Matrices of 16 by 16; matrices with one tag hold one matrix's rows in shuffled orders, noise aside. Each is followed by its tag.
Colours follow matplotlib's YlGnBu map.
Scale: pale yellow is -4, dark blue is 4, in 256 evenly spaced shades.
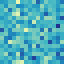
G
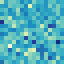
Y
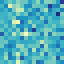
G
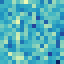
G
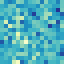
G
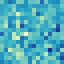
G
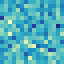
Y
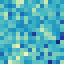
G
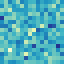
Y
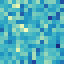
G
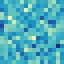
Y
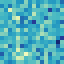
G
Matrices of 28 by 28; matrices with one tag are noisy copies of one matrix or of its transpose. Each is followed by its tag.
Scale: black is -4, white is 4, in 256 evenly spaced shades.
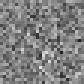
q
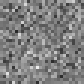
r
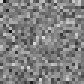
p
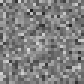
p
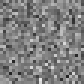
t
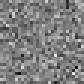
t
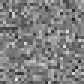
t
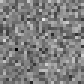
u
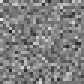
p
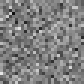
r
